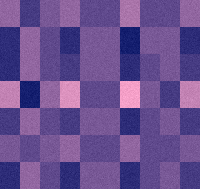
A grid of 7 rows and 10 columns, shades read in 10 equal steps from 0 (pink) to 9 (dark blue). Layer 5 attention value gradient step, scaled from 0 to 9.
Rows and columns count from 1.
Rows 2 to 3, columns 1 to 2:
8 4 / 8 4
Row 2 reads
8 4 6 8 5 5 9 5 5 8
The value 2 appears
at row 4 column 1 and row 4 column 10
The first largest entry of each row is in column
2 7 1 2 7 2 1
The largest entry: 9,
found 2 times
